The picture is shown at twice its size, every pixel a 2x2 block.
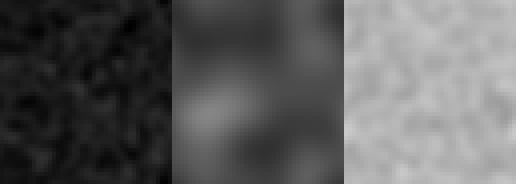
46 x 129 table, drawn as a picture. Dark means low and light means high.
It is made of 1 by 3 panels. Panel 1,1: very low, blotchy, faint in contrast. Panel 1,2: low, smooth. Panel 1,3: high, blotchy, faint in contrast.
